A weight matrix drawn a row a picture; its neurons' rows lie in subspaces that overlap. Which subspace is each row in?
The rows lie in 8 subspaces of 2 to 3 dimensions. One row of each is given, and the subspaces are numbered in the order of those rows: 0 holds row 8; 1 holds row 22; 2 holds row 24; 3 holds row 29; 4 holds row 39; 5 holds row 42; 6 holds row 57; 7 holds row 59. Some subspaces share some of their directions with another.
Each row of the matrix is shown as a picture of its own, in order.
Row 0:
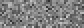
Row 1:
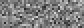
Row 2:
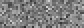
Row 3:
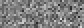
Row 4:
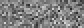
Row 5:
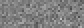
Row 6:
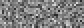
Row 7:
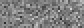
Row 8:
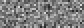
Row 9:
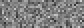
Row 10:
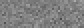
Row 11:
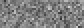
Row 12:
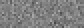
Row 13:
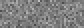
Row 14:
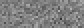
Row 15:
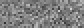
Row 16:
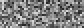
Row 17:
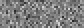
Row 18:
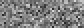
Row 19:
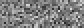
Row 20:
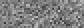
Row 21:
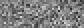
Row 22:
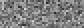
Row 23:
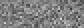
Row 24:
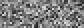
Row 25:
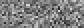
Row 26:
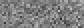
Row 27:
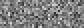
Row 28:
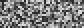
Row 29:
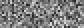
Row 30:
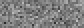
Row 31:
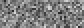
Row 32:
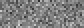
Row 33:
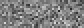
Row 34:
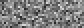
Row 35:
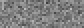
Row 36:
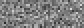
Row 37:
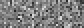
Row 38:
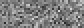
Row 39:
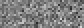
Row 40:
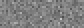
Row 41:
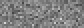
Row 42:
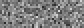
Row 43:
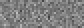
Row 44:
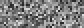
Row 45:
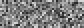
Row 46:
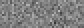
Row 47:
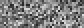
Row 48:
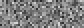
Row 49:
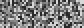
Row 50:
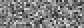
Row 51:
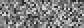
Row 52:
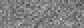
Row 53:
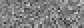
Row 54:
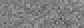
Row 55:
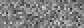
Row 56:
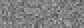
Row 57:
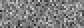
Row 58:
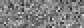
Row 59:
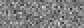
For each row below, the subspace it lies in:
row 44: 2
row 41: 4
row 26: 0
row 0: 2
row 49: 3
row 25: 3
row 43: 5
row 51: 7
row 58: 2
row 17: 7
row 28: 1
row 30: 4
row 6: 5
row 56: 5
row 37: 3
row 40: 7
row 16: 1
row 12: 3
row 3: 4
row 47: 2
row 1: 1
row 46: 3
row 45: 7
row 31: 0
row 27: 5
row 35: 1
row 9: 5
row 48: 7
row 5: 4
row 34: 1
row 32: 6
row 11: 0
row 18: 5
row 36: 0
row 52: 6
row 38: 6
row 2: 2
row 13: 6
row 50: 7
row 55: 7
